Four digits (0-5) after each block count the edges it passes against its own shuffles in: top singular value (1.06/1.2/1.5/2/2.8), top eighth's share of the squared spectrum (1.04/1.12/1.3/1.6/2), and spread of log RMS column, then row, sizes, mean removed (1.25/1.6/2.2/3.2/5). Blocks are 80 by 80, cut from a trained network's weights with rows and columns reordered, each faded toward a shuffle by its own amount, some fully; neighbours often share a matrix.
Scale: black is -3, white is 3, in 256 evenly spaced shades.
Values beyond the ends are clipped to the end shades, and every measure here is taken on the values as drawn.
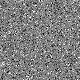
0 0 0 0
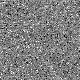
0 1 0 0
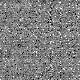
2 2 2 0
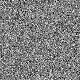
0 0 0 0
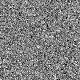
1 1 0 0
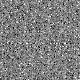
1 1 0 1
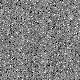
1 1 0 0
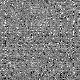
2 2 2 0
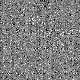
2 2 0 2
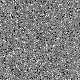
0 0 0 0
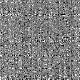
3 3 0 3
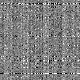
4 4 0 3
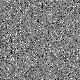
1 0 0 0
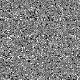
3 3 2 2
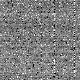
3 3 2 0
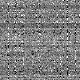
4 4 3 1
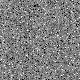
0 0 0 0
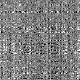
4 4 1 4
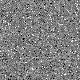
0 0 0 0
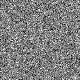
2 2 0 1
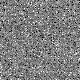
0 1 0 0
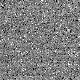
1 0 0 0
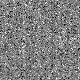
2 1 0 0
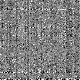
3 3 0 3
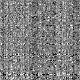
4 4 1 3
